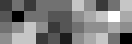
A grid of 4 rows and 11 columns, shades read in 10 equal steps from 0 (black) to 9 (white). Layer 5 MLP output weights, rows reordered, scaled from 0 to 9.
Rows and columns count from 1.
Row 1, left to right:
2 4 2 4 4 4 7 5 2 4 7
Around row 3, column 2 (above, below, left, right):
0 7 4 7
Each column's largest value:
5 7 7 5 4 4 7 6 7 9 7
